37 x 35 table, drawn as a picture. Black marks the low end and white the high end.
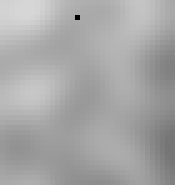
A few values lie far out on both sides of the bulk. No single row or column stands out from its neighbours. Values change most from cell to cell in the top middle. Neither half mirrors the other. The top left is the ninth with the highest average. There is an overall slope up to the top left. A single lone cell is far lower than the cells round it.
